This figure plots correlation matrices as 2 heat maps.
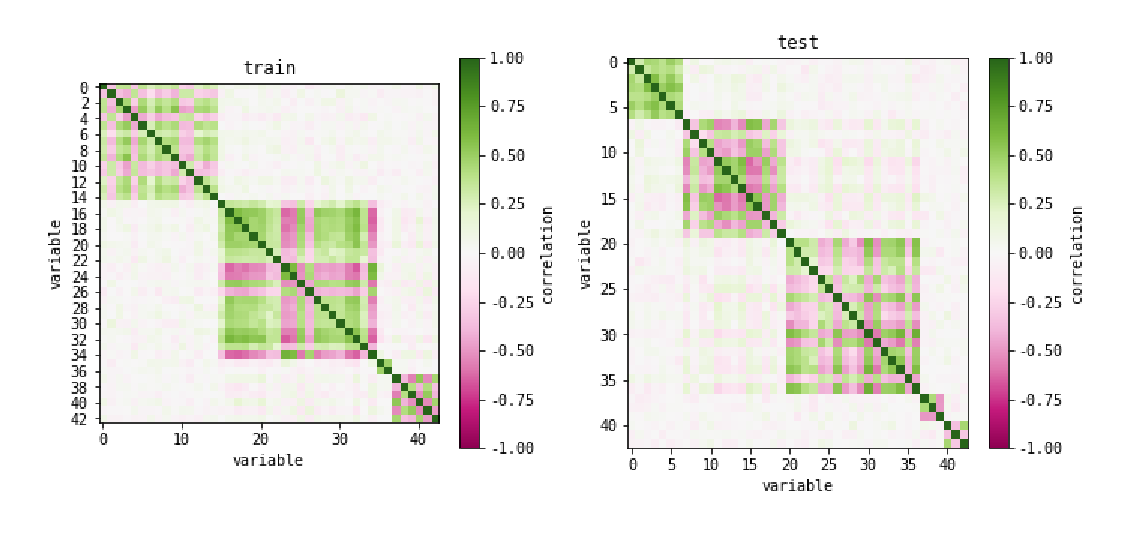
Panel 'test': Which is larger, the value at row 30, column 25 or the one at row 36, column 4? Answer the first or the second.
the second
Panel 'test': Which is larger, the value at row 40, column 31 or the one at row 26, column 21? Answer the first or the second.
the second
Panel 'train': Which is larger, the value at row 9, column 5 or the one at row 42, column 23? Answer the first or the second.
the first
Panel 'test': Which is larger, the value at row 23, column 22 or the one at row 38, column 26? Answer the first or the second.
the first
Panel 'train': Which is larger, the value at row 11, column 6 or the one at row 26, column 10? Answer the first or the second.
the second
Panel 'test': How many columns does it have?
43
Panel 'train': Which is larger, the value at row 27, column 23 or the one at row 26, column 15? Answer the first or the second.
the second
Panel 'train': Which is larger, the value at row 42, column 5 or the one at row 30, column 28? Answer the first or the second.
the second
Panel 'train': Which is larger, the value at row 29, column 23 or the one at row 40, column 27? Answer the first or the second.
the second
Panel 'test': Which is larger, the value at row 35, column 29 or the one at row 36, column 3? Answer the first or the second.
the first
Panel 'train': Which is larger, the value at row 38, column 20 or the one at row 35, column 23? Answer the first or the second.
the second
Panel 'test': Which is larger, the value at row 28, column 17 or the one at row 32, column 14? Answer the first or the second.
the first
